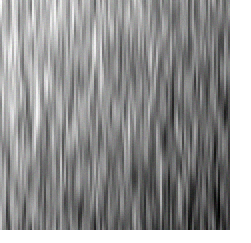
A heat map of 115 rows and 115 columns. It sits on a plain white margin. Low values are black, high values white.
Mirror symmetry: none. Ninth with the lowest average: bottom right. Grain: streaks running down. Average level on the scale: 50%. Ninth with the highest average: top left. Slope: up to the top left.
